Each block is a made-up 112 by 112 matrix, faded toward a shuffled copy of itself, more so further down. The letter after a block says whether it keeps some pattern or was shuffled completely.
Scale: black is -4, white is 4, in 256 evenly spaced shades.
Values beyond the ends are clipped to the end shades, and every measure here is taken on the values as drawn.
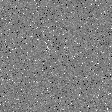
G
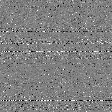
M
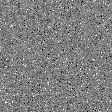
G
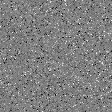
G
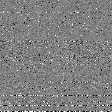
M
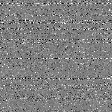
M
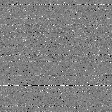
M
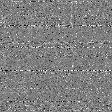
M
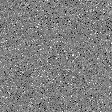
G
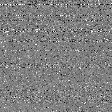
M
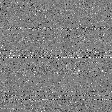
M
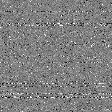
M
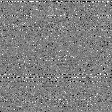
M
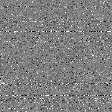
M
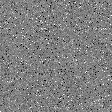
G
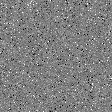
G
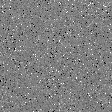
G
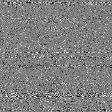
M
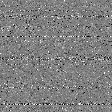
M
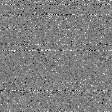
M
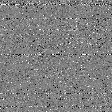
M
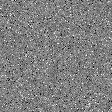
G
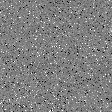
G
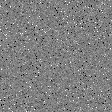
G
